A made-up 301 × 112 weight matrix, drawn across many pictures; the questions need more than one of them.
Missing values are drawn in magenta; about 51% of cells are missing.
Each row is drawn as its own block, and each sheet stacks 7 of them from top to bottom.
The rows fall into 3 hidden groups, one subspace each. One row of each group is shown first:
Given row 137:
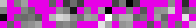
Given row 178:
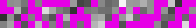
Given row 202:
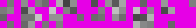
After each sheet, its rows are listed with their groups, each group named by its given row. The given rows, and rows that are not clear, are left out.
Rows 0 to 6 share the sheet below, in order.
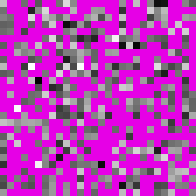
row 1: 202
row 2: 137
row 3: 178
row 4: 202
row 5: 137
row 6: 202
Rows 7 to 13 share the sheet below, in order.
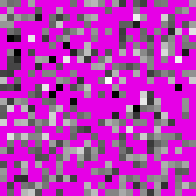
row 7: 202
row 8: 178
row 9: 202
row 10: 202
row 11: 202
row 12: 202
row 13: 137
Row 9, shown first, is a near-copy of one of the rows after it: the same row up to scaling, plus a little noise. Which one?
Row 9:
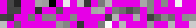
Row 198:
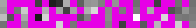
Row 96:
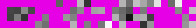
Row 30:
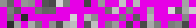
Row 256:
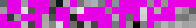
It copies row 96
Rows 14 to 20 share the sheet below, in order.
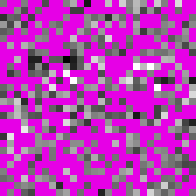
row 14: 202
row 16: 178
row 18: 202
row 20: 137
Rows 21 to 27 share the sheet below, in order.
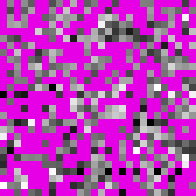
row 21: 137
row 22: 137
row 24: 202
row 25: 178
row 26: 137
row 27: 202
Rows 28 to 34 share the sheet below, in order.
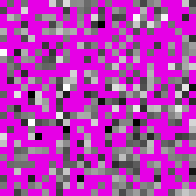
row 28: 137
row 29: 178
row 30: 202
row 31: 137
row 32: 137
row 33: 202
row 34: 137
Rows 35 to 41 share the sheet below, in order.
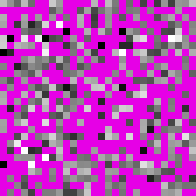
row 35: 178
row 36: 178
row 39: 202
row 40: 178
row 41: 178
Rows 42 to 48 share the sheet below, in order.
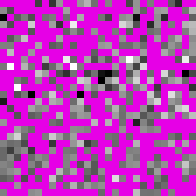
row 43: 178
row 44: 137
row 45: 137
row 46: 137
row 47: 202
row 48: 202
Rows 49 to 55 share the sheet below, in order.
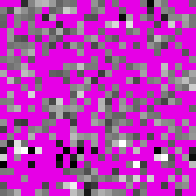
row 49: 202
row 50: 137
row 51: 202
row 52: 137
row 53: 137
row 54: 137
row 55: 178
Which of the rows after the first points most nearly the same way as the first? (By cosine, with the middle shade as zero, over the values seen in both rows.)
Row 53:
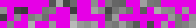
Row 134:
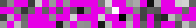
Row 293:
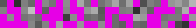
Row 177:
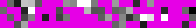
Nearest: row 134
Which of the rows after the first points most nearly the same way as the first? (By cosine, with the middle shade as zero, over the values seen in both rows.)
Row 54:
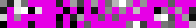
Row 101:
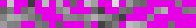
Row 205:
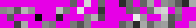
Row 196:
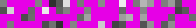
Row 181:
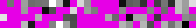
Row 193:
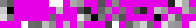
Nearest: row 196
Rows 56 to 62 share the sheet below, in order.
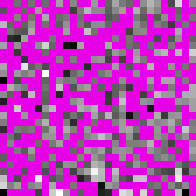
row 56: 202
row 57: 178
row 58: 178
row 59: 137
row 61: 202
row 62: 178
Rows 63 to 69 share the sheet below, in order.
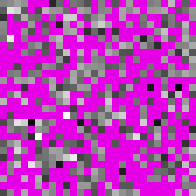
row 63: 178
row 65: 137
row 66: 202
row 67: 137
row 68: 178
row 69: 178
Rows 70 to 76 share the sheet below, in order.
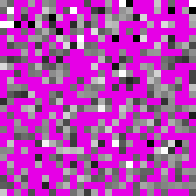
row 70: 178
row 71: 202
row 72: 202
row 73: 137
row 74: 137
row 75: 202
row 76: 178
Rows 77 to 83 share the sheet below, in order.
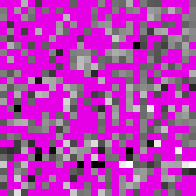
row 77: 178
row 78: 202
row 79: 137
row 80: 137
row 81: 137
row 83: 178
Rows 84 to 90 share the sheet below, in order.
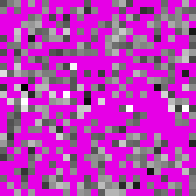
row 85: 137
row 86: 137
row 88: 178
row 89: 137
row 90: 202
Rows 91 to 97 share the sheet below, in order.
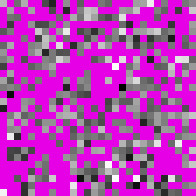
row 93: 202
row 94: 178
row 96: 202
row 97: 202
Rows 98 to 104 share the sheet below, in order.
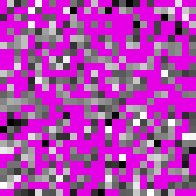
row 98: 137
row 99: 202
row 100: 137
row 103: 202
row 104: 137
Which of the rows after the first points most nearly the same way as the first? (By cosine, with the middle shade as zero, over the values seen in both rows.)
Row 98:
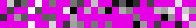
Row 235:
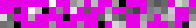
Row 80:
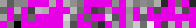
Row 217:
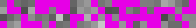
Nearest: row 217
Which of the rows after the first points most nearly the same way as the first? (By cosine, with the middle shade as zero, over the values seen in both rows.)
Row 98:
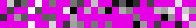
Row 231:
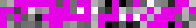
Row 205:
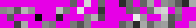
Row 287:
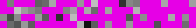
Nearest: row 231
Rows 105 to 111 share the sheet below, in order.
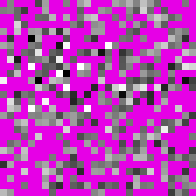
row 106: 137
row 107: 137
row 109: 137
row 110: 202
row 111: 202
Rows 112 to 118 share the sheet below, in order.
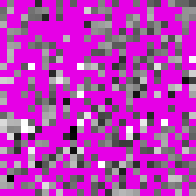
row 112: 178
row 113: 202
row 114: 137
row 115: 137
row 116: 202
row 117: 137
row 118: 178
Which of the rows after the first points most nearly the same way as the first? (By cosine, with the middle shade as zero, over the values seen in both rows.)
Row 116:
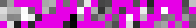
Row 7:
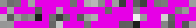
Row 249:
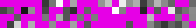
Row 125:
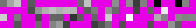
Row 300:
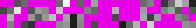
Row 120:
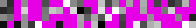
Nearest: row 125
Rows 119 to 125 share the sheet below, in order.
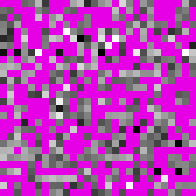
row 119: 202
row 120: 137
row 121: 202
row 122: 178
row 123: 202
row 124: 202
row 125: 202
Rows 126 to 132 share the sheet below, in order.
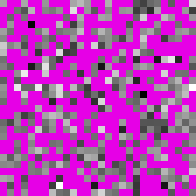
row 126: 178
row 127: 178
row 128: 202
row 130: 202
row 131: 202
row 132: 137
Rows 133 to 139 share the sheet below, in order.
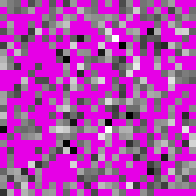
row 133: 137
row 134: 202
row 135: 137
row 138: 137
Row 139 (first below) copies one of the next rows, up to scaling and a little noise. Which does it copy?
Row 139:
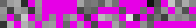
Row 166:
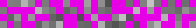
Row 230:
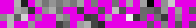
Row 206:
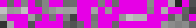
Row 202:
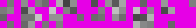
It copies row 230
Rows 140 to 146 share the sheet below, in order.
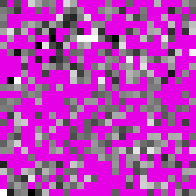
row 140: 178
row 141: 202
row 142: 178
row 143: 202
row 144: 137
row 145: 178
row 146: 178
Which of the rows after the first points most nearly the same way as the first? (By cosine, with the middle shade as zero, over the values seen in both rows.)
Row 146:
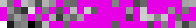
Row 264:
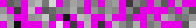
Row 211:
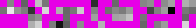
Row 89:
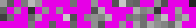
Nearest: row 264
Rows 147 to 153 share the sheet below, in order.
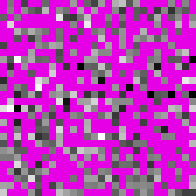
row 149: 137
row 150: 178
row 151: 137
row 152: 137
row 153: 137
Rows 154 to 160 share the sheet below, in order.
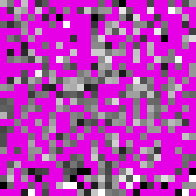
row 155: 202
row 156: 202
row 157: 202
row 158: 137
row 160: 178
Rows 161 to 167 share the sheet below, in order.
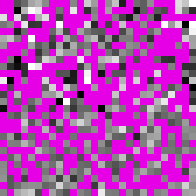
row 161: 178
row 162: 137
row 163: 178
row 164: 137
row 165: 202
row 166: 202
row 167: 137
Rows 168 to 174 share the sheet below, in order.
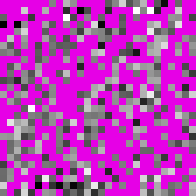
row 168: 137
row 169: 202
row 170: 137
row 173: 202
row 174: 202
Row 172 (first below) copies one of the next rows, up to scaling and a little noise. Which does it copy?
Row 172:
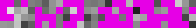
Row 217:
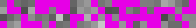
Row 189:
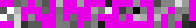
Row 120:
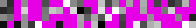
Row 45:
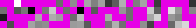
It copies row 189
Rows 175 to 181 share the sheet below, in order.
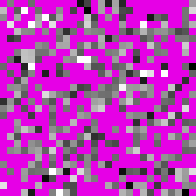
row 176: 137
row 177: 178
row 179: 202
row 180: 202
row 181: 178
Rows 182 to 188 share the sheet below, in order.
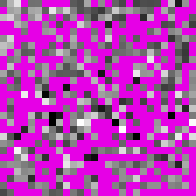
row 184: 202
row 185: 178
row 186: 202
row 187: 178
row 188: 137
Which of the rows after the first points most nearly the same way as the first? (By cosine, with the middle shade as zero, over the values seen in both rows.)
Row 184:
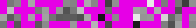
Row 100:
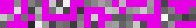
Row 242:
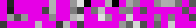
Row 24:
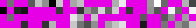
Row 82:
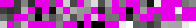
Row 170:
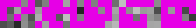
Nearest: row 100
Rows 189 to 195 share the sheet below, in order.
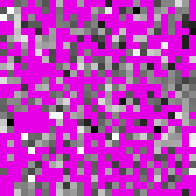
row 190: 137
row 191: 137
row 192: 202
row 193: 178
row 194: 137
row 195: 137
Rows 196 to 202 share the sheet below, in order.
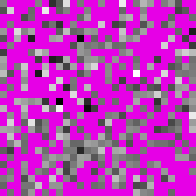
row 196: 178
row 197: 137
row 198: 202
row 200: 137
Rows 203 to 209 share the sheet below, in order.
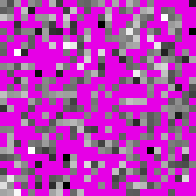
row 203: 137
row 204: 178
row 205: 202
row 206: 202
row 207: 202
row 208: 137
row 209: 137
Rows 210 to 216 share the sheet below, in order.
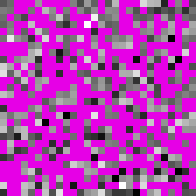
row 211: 178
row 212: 202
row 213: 202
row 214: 178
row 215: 137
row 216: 202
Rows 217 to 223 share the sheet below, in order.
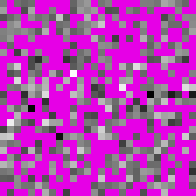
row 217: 137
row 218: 202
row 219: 178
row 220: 178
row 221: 178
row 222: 137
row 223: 137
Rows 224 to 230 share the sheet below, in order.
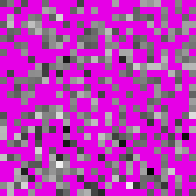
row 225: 202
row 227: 137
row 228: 137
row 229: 178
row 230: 202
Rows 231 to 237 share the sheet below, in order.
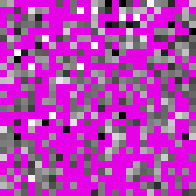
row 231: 202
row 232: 178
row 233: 137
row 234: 137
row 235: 178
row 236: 137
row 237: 137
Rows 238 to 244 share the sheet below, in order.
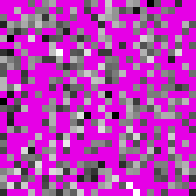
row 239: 178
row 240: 202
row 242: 202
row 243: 137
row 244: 202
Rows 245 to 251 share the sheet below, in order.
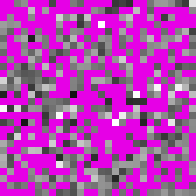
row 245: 137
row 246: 137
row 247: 178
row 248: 202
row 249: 202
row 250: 178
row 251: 202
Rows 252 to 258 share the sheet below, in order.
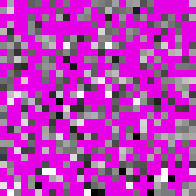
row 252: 137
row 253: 137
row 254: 137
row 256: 202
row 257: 178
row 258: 202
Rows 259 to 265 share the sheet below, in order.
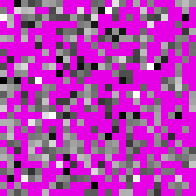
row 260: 202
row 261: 137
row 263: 202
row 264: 178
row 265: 178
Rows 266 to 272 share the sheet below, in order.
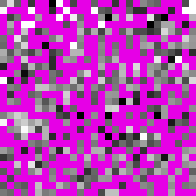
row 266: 137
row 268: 202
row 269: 202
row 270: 202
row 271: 137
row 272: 202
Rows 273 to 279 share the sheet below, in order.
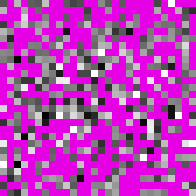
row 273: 202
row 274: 137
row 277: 202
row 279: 137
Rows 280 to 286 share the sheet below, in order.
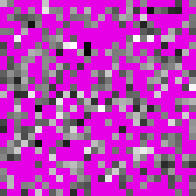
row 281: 178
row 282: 137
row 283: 137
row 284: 202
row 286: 137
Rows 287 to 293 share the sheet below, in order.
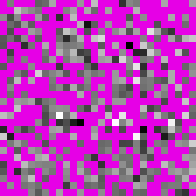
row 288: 202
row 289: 202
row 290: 137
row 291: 202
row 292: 178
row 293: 137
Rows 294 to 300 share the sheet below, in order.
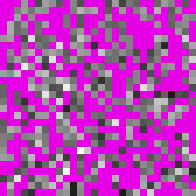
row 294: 202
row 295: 137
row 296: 178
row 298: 202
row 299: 137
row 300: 137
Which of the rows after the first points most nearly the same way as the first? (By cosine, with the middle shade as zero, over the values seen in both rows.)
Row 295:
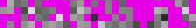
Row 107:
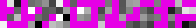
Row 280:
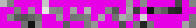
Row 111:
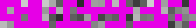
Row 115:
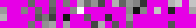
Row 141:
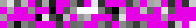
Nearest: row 107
